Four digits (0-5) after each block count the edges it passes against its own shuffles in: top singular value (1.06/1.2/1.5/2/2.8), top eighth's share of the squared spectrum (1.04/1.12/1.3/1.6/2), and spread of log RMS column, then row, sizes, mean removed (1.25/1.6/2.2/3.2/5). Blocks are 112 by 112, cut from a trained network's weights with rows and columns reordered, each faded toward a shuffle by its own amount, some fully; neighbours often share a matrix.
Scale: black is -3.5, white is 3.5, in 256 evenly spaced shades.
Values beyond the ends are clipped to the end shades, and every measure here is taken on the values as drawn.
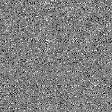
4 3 0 3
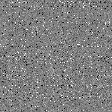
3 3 2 2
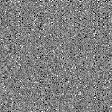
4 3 2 2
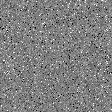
0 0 0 0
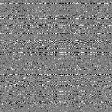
5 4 1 4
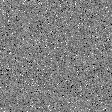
0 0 0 0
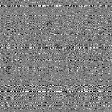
5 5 1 4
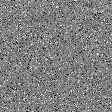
0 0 0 0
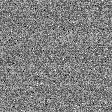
1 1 0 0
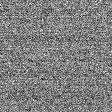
2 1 0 0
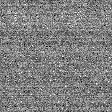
3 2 1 0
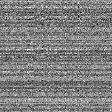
5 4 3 2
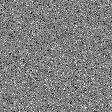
0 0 0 0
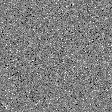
1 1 0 0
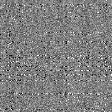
3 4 2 3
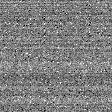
3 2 2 0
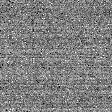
3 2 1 0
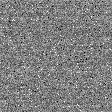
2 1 0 0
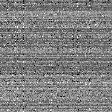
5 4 3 2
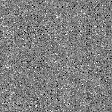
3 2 0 2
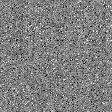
2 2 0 2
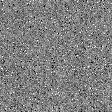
1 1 0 1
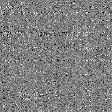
3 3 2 3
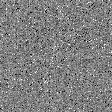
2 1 0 1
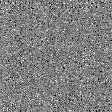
2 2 0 2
